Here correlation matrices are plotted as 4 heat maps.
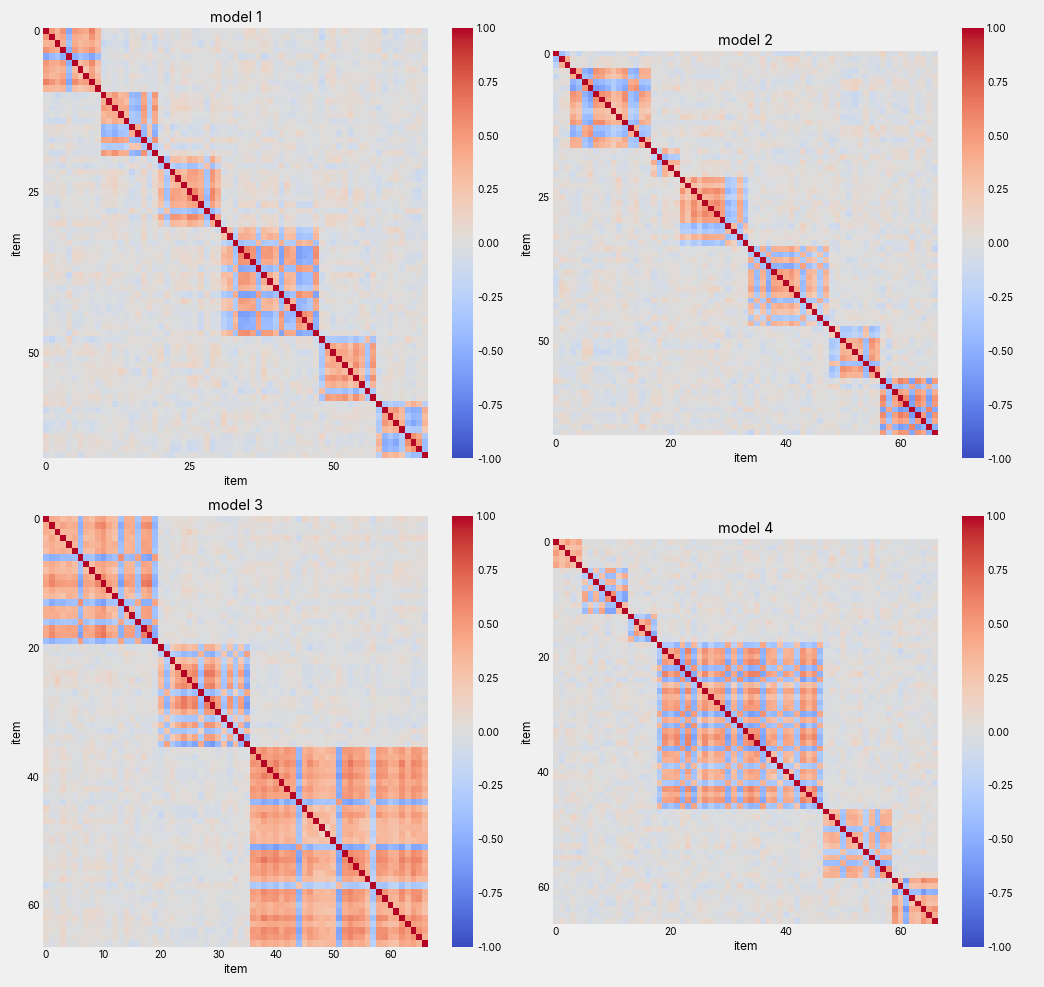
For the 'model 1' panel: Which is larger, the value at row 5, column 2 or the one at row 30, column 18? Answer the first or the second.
the first
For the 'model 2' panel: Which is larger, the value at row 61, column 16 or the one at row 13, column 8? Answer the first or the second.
the first
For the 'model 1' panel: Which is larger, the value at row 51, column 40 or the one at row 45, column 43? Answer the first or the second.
the first
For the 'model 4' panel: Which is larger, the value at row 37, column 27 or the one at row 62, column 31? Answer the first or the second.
the first
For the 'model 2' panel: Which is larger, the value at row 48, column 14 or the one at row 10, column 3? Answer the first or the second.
the second
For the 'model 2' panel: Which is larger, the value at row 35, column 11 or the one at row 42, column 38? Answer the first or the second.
the second
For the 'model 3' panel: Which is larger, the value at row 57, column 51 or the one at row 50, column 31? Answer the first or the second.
the first
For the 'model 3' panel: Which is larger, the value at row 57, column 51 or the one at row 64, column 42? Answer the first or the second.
the second
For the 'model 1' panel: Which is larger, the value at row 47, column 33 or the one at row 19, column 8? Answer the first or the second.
the second
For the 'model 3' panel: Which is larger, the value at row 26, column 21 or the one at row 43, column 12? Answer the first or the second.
the second
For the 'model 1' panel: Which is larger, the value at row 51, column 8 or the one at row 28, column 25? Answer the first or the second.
the first
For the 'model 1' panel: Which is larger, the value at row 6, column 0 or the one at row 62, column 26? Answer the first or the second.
the first
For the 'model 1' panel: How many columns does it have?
67
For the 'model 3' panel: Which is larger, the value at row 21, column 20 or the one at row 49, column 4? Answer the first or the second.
the second
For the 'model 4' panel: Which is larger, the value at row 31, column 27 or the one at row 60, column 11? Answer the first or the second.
the first
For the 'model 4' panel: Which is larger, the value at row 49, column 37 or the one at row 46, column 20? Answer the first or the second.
the first
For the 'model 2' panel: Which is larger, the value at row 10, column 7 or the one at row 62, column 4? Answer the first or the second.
the first
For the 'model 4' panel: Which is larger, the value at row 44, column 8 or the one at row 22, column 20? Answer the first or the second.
the first
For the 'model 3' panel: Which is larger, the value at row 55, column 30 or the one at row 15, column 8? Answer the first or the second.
the second
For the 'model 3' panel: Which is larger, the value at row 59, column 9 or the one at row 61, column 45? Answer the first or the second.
the second
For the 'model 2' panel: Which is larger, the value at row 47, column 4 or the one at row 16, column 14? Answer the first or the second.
the first
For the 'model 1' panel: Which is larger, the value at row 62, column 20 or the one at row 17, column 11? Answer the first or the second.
the second
